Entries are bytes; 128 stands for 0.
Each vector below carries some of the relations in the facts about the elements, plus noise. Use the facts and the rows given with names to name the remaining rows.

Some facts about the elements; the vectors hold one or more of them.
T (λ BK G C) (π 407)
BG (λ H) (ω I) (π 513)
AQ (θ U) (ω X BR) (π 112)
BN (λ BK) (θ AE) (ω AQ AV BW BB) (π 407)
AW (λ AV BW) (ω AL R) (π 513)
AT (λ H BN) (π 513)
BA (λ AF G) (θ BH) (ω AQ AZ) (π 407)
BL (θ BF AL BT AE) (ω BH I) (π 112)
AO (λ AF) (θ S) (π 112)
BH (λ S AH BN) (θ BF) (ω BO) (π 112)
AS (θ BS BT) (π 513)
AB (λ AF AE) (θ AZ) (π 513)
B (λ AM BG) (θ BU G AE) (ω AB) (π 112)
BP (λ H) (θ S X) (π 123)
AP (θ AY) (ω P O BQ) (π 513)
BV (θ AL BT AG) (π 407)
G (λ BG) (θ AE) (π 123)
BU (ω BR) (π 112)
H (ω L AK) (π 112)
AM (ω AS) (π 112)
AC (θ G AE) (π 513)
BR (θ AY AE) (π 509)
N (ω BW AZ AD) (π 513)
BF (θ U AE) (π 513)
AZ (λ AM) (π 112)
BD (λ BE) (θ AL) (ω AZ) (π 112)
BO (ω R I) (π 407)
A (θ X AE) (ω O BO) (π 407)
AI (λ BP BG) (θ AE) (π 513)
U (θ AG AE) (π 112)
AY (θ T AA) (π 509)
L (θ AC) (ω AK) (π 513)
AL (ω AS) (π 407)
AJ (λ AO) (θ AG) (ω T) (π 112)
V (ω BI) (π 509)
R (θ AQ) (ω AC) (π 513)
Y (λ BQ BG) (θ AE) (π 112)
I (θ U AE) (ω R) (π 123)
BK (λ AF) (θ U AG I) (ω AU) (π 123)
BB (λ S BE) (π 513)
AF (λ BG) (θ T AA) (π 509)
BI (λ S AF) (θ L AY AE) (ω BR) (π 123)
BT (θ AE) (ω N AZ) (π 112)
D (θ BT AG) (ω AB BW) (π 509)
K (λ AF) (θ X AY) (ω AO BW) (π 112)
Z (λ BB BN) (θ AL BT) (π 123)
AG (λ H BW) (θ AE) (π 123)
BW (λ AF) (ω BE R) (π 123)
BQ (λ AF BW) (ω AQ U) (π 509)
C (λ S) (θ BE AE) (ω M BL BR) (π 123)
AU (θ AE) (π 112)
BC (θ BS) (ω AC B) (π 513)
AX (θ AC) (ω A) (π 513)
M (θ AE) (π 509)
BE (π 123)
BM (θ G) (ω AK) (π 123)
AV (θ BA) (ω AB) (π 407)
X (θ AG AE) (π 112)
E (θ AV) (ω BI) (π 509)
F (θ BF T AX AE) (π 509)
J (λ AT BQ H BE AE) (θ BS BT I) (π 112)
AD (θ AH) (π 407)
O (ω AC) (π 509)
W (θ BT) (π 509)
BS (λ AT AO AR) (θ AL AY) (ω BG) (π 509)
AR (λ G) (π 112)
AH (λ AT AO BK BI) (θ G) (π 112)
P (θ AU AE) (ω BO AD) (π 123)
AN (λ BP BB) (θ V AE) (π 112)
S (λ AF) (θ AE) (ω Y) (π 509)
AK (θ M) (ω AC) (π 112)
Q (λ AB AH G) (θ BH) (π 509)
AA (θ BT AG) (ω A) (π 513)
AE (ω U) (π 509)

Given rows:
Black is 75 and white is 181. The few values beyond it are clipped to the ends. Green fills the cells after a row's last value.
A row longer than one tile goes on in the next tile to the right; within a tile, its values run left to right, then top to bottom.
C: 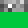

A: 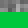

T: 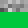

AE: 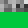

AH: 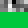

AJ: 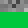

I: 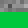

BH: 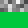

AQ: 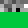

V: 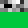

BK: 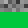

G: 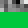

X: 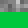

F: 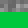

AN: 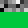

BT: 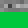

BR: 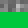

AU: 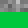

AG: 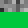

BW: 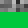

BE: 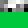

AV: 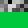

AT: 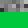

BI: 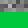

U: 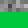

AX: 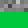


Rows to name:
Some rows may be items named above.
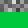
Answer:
AW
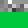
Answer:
AZ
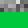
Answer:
BB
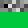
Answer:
AO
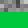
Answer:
AR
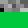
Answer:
Z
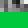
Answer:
G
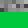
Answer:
AT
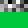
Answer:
E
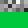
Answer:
BU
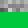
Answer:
T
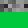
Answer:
BN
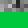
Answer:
AB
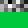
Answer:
E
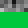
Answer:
BM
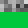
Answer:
AE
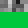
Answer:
B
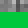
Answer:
BQ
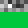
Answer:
Q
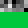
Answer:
AD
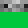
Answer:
S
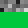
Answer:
AI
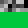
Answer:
AK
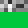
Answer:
BA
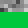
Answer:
BS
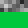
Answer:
BD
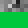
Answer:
AB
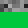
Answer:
BN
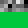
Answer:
M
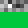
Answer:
Q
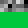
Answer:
M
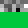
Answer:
AQ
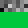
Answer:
BP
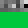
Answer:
H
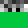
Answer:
R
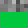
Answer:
BQ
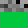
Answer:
AF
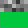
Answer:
AM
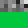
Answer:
BG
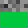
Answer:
BK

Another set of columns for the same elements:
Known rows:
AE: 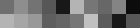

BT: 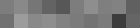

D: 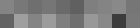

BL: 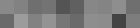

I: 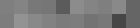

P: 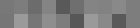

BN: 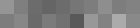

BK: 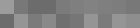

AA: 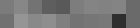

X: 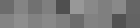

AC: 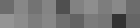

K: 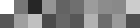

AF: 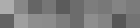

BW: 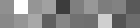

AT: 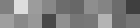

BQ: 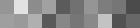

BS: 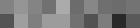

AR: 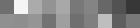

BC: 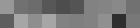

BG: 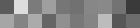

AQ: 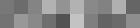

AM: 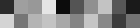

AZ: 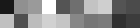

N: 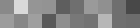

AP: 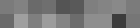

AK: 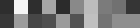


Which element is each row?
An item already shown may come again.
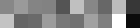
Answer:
V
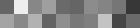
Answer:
BG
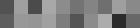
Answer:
Y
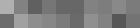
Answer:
AF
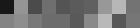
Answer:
BP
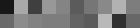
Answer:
AI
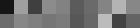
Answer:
AI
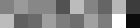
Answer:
V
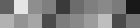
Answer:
H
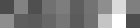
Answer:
AN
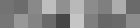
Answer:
AQ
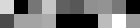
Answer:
E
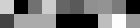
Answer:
E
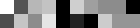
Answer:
AV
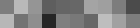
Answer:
BB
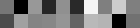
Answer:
BD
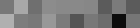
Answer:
G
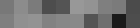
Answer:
AL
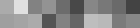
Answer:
AB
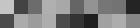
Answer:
Q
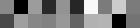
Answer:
BD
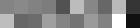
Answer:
V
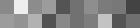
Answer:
BQ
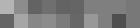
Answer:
AF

